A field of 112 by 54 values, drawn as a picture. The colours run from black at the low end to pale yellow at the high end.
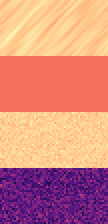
The table splits into 4 rows of 1 panel. Panel 1,1: very high, slanting up to the right, faint in contrast. Panel 2,1: high, flat. Panel 3,1: very high, fine-grained, faint in contrast. Panel 4,1: low, fine-grained.
